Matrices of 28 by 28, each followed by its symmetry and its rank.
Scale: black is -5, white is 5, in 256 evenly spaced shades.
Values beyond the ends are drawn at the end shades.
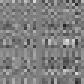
neither, rank three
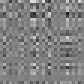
neither, rank two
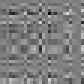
neither, rank two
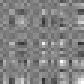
symmetric, rank two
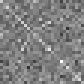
symmetric, rank five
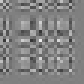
symmetric, rank two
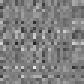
neither, rank three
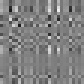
neither, rank two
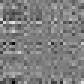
neither, rank three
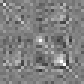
symmetric, rank five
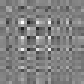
symmetric, rank two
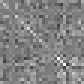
symmetric, rank five
